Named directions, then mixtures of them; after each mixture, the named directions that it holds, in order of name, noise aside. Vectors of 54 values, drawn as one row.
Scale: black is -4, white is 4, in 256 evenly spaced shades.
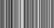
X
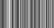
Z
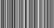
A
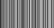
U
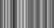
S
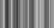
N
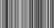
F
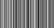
A, S, U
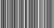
A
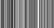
A, X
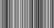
F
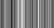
A, S, X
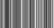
N, U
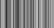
A, N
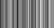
N, U, Z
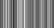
S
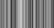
F, S, X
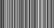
A, U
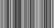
F, N, U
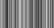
F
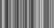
N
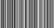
A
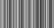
N, X, Z
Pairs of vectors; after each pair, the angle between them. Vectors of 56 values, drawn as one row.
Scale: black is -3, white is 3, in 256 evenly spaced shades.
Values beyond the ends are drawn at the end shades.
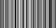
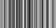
nearly opposite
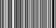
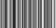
partly opposed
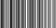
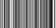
partly opposed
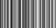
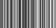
nearly parallel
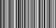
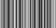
partly aligned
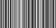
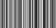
orthogonal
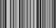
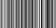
partly opposed
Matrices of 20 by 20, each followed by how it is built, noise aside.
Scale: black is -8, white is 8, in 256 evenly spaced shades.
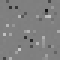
sparse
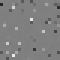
sparse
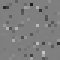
sparse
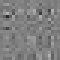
low rank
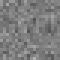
low rank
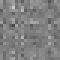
low rank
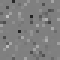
sparse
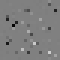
sparse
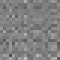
low rank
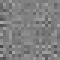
low rank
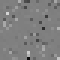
sparse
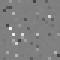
sparse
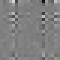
low rank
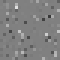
sparse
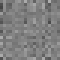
low rank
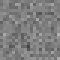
low rank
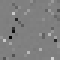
sparse
